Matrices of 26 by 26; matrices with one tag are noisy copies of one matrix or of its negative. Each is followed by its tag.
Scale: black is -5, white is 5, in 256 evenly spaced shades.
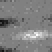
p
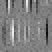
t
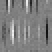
t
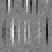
t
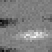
p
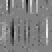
t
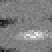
p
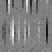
t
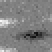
p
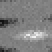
p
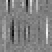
t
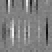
t
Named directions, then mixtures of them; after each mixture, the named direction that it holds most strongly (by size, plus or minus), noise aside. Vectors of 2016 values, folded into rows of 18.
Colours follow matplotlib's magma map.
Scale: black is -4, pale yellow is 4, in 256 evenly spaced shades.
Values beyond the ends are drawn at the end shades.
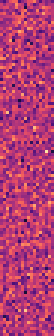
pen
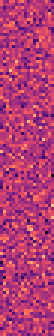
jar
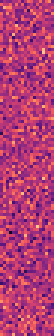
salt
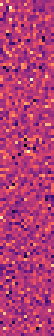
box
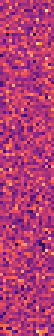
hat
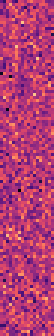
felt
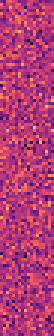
pen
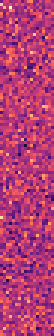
salt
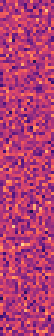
hat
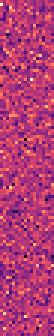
box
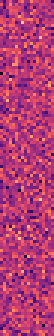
felt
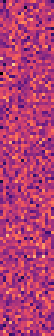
felt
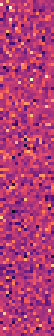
box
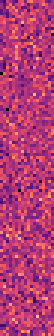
felt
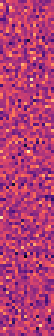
box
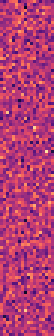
pen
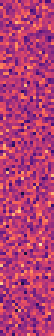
salt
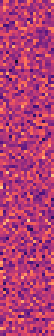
jar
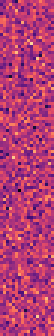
felt
